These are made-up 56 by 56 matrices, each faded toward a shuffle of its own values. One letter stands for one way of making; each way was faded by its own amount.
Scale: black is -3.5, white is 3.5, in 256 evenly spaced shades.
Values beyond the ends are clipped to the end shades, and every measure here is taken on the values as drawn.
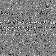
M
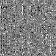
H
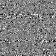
M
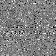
M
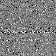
M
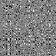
H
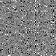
H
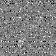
M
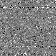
M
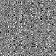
H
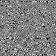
M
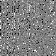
H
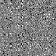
H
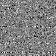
M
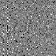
H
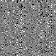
H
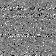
M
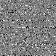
M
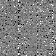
H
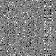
H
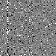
H
